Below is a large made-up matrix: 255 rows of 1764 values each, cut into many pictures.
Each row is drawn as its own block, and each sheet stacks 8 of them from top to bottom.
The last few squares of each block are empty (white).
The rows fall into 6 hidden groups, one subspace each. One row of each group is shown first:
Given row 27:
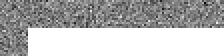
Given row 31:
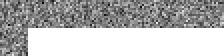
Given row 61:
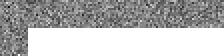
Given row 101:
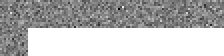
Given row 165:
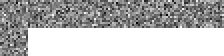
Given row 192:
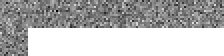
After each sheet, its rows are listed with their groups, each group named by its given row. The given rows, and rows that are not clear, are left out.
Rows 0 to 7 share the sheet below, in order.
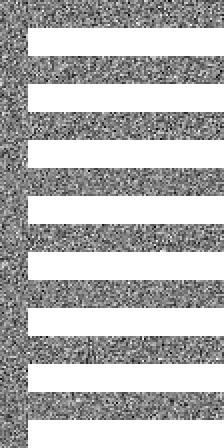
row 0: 165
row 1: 27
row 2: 27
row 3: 165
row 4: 27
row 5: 165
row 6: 27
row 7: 192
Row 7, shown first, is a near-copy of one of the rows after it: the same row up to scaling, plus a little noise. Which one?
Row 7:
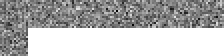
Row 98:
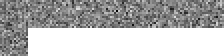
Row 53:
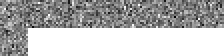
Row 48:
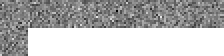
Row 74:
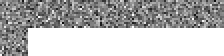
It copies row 98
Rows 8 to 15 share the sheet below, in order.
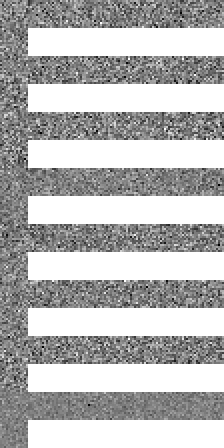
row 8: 61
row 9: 165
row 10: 61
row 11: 61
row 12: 31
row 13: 61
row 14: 165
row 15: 192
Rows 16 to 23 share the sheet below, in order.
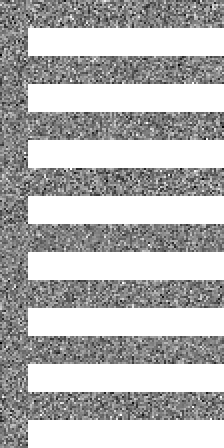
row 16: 192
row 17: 101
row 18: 61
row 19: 31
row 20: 61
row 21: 27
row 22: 101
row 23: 101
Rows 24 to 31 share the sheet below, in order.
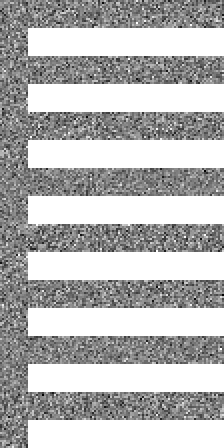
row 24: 165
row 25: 165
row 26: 27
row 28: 61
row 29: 165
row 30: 61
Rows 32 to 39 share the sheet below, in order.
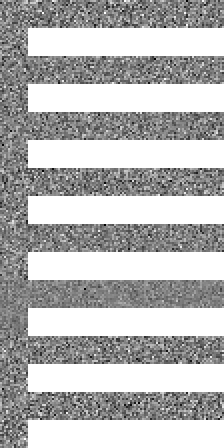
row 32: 61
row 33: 27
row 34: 165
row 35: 31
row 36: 101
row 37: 101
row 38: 165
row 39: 61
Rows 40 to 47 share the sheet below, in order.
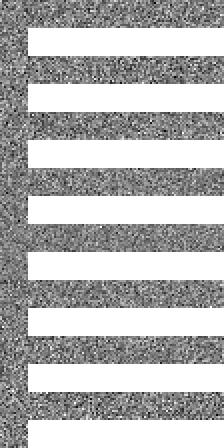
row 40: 27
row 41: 61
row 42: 31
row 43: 101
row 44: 61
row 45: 101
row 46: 31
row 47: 27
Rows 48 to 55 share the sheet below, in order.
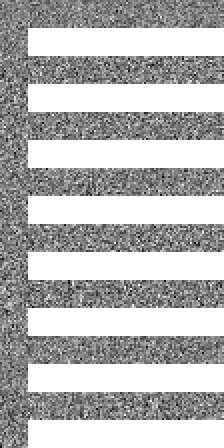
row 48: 192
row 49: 165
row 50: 165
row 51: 27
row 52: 27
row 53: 192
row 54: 61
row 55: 192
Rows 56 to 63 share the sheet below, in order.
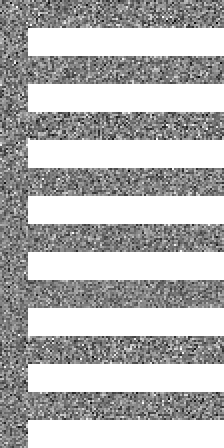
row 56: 27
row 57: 27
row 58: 61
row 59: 165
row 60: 165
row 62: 61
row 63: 27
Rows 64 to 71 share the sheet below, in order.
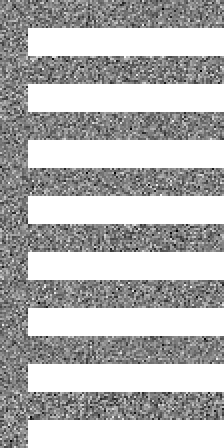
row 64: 27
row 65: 61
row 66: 192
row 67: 27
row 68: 61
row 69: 61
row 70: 27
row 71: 192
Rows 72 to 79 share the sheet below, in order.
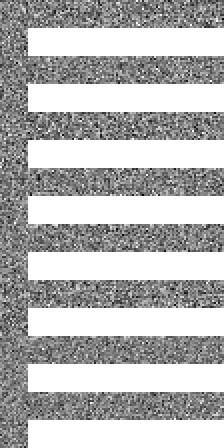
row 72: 165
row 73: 27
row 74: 192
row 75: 61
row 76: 61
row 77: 192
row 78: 61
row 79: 27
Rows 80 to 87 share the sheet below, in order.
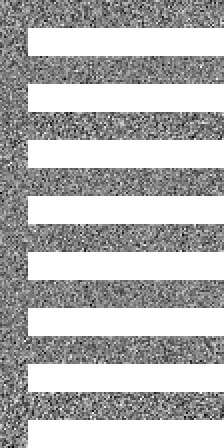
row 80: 31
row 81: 27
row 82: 31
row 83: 165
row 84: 192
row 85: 31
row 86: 101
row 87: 31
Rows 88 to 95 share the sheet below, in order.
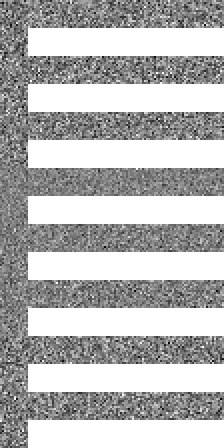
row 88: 101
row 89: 27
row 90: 165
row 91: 165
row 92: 27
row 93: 61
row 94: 31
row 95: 27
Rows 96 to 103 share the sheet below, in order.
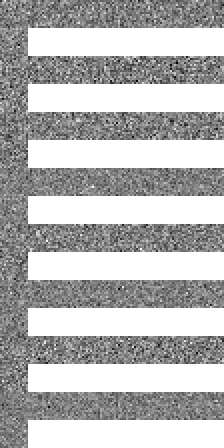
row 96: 101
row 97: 61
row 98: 192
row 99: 101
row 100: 61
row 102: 61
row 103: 192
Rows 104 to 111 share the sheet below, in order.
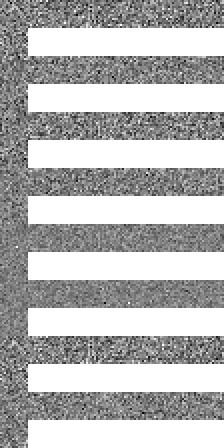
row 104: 27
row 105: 101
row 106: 61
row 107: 61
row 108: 61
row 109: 165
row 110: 27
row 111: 192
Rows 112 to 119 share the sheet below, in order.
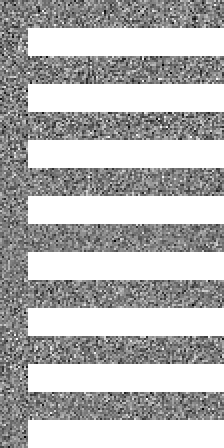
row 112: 61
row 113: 27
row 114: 165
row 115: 27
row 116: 165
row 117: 31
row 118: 31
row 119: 61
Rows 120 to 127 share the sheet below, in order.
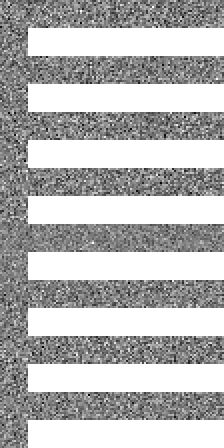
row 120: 61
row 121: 27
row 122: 192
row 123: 165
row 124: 101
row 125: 165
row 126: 165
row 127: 165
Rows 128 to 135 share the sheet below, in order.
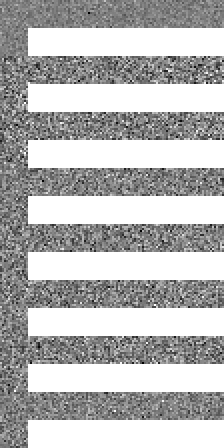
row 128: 192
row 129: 61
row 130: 101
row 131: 61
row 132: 31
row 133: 61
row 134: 61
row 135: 27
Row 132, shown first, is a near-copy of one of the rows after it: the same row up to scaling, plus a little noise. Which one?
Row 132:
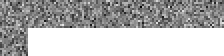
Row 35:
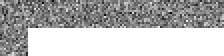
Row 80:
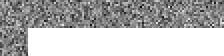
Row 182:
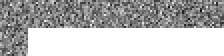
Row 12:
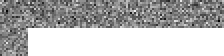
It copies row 80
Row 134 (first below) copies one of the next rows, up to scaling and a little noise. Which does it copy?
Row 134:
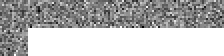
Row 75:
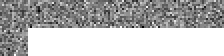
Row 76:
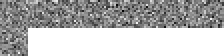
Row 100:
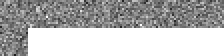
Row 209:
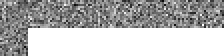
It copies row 75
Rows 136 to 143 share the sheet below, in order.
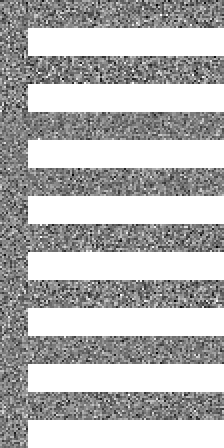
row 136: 165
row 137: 192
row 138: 27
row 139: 192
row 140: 27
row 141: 165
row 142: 27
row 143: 165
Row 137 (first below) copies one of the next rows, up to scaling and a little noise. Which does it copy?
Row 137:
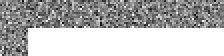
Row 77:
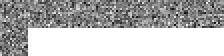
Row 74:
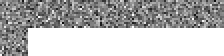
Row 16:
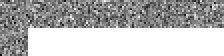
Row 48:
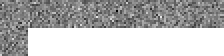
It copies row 74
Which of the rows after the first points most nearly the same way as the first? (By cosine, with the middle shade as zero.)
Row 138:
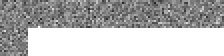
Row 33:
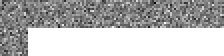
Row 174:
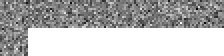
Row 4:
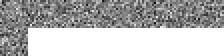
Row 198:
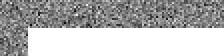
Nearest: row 33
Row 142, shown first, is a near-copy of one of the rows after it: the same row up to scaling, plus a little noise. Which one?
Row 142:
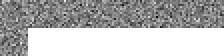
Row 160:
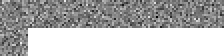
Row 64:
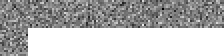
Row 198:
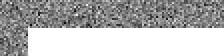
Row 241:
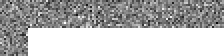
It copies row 160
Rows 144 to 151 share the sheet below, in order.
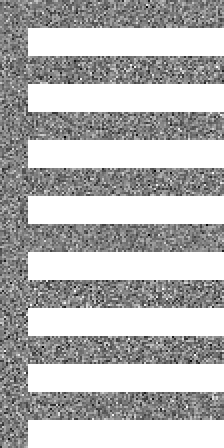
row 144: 61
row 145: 61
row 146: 61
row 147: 27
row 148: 101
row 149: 27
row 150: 165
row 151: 192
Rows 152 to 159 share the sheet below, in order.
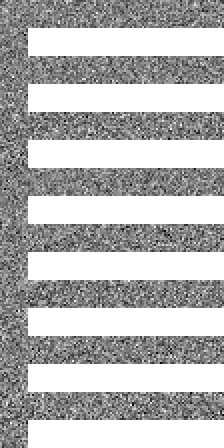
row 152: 31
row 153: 101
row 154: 27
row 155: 192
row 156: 27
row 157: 61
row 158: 27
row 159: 31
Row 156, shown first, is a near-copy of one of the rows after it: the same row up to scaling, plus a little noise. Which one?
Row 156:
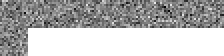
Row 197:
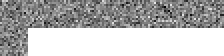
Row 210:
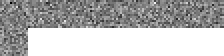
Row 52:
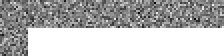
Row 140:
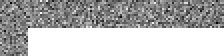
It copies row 197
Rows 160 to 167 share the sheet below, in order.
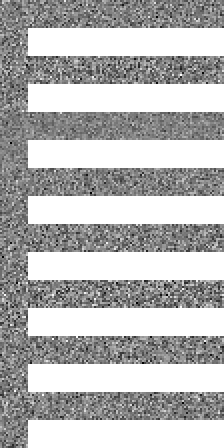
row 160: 27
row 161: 61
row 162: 31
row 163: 31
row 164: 165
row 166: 61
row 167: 31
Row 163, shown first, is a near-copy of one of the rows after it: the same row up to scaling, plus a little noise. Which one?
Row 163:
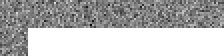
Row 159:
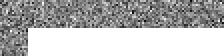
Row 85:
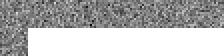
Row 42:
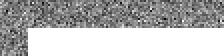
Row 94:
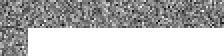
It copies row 85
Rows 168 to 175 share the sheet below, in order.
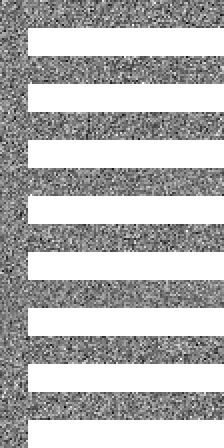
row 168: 27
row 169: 61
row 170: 27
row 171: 101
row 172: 101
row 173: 101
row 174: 101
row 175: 101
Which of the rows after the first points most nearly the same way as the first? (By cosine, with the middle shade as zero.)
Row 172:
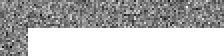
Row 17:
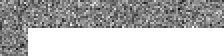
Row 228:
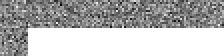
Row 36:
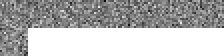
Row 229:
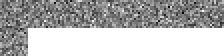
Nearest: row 17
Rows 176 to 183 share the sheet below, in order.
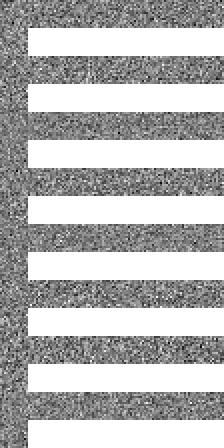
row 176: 101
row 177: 27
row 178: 165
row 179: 165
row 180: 165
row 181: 27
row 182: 31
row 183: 61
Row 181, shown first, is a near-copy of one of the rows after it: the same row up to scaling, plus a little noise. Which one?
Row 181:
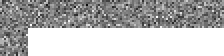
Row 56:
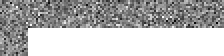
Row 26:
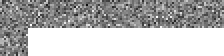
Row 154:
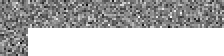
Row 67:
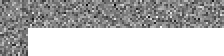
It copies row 26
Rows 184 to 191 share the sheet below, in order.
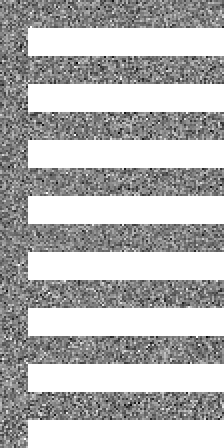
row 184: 101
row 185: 101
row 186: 61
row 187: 61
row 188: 61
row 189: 101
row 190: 101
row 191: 61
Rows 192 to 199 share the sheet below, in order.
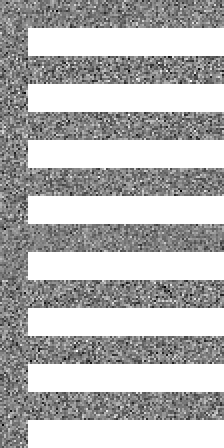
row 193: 165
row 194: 165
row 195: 101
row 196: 31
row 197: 27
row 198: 27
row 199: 165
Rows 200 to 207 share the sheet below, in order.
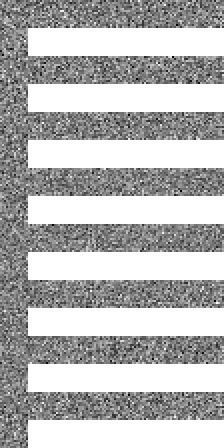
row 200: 101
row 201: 165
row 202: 165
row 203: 101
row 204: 27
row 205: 27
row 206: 61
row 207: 165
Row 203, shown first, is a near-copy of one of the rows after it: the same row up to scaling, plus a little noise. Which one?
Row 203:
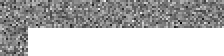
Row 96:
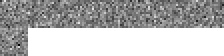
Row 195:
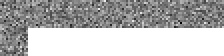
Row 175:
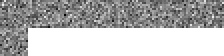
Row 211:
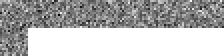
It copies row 195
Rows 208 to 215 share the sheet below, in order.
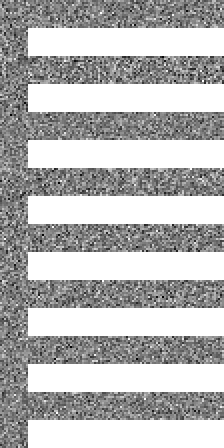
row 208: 101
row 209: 61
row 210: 27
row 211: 101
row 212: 165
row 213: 27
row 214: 165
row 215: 27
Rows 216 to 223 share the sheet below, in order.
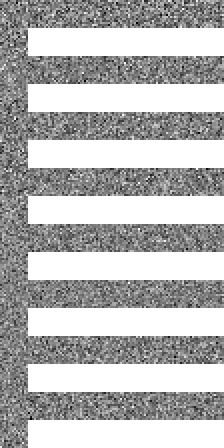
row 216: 165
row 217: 192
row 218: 27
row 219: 101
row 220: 192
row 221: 165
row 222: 165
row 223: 192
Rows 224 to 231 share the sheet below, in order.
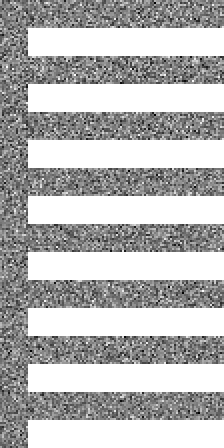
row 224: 27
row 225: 31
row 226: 27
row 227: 165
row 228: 61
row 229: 31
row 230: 61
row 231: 27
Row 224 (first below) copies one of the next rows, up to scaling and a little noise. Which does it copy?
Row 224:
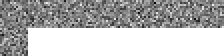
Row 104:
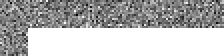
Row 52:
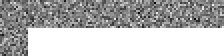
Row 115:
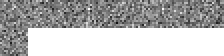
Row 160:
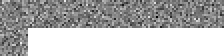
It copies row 52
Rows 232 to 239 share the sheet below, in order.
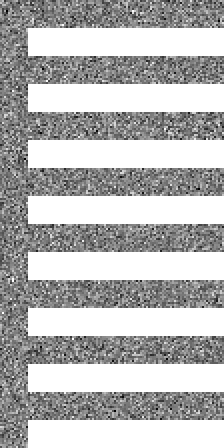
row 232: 31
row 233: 61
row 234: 61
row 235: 27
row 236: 31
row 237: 165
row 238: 101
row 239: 27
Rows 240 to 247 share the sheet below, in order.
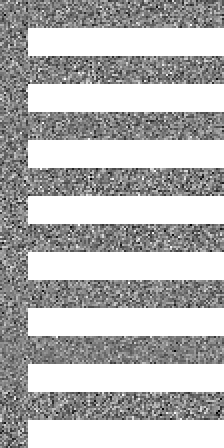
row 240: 165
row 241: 27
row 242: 165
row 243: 27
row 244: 101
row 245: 165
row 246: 61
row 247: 27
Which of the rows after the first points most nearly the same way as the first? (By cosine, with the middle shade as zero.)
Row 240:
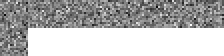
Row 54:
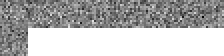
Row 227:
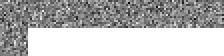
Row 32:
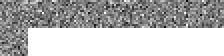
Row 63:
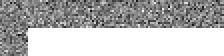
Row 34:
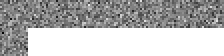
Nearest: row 227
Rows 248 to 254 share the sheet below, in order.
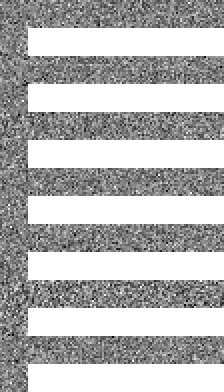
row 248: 192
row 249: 101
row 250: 31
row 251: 165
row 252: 27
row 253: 31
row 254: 101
